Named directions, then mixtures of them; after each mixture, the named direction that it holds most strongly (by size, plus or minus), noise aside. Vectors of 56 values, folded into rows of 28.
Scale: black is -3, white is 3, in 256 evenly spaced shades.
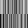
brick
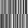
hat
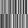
hat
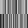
brick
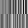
hat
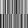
brick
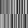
hat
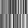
hat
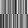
hat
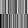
brick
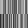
brick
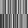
hat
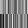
brick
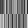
brick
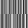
hat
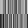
brick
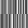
hat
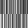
brick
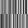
hat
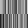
brick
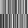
hat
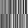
hat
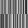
hat
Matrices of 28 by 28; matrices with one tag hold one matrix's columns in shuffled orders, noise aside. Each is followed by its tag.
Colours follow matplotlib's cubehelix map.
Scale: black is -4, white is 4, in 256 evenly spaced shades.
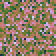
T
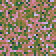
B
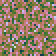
T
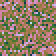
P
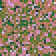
P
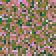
P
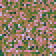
B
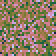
B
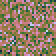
T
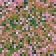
P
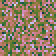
B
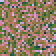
B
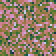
T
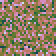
P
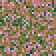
P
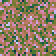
T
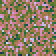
T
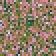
P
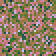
T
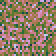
B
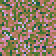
B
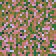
B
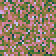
T
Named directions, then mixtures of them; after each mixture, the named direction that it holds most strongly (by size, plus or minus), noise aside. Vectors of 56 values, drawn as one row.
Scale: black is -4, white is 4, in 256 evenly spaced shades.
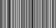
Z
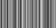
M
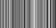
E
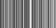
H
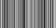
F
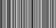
Z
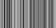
E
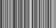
H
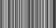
F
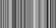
E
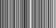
H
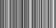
H
